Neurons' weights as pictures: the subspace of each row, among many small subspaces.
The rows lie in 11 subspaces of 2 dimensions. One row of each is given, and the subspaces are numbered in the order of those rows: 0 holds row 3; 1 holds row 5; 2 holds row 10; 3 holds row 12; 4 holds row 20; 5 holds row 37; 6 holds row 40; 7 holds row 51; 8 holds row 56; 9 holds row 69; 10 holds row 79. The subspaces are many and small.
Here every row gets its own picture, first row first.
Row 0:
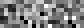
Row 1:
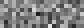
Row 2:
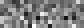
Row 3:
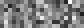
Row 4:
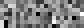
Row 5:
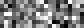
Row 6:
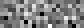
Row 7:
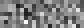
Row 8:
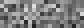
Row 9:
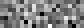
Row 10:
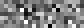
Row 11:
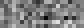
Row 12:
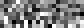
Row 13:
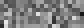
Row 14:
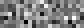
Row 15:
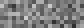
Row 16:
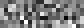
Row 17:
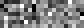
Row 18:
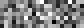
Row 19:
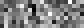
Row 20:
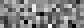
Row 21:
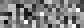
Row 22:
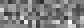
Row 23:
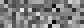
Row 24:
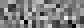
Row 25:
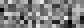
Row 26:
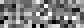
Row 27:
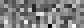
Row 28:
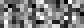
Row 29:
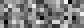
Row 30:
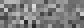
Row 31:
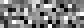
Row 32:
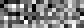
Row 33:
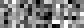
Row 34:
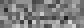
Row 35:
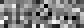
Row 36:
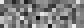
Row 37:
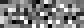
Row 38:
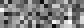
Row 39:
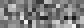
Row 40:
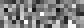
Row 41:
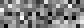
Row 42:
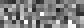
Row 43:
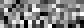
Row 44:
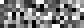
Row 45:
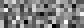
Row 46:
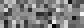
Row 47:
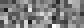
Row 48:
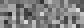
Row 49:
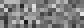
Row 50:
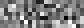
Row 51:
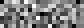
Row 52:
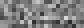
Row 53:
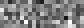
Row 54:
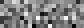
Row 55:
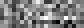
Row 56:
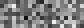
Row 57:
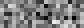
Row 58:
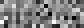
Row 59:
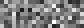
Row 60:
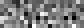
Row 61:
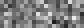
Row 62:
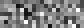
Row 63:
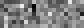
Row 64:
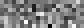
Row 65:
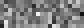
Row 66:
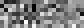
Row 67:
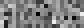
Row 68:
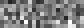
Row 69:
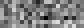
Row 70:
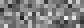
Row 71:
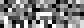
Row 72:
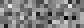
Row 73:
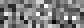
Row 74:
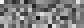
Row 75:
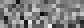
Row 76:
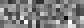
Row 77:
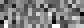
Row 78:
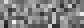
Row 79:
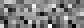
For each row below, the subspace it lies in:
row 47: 9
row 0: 10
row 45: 6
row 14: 4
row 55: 9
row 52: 9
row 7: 2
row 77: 5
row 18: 8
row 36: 7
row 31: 5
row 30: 0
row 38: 6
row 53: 6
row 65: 10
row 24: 1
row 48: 2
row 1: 4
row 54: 7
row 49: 0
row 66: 0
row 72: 3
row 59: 2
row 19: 8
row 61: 1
